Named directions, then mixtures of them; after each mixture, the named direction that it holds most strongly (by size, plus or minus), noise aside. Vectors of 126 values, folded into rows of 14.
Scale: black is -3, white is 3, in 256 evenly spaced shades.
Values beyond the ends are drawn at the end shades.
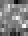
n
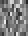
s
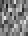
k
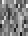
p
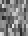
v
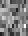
v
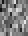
k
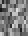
v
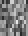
v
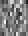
s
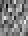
k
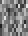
p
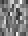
s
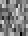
v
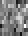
p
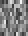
s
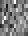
k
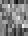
n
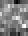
n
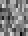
v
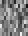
p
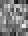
n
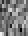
v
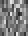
s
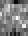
n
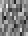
k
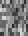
v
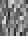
s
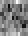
n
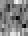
n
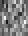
k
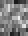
n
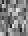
v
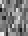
v
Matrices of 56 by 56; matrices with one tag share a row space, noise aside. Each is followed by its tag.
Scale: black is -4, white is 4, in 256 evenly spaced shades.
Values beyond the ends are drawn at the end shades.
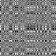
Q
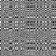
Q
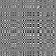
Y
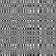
Y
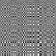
Y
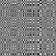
Y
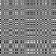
Q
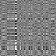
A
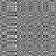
A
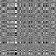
A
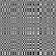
Y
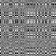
Q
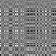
Q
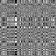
A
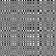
Y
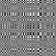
Y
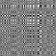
Y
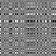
Q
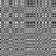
Q
